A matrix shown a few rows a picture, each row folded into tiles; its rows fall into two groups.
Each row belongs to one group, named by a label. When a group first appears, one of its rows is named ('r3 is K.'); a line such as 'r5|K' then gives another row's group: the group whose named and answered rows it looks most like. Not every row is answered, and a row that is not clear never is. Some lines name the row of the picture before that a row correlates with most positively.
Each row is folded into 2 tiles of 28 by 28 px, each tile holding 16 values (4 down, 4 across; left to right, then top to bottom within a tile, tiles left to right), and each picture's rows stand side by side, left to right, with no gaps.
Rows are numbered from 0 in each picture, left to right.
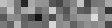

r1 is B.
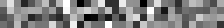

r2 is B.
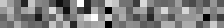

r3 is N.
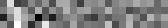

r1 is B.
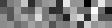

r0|B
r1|B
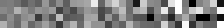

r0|N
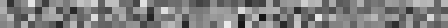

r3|N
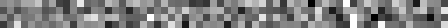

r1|B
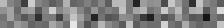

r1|N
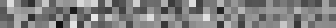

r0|B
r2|B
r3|B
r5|N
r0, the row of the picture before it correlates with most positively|2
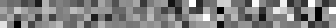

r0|N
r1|N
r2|B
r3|B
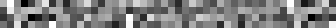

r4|N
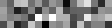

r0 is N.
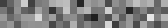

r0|B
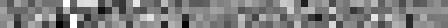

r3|N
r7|N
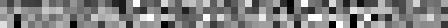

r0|N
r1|N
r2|B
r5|B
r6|N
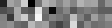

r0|B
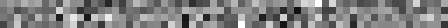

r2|B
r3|N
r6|N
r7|B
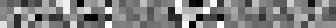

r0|N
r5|B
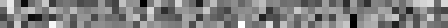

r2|B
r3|B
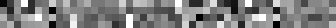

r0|B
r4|B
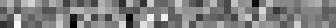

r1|N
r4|B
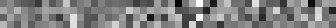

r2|N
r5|B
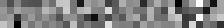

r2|B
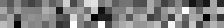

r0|N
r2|N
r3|N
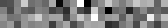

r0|B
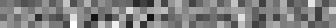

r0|N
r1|N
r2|N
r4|N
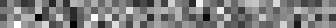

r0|N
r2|N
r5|N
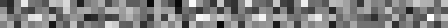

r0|B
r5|B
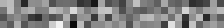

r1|N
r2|B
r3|N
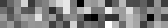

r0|B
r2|N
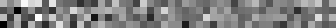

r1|N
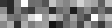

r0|B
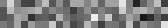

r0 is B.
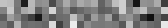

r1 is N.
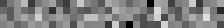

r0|B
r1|B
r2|N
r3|B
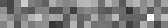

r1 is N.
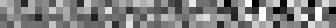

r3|B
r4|B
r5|B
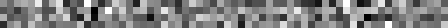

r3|B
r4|N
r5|N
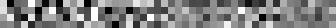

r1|B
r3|N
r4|N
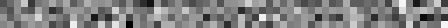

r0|B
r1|N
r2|N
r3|N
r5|N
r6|N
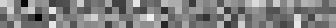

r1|B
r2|B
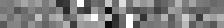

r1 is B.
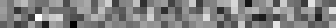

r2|B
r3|B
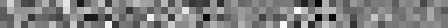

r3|N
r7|B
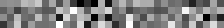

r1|N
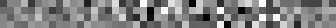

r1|B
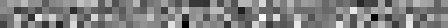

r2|B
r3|N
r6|N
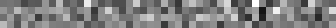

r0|N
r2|B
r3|B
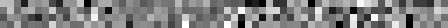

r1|B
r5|B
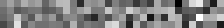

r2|N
